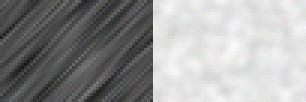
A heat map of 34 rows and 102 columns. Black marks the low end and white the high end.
The table splits into one row of 2 panels. Panel 1,1: low, slanting up to the right. Panel 1,2: very high, blotchy, faint in contrast.
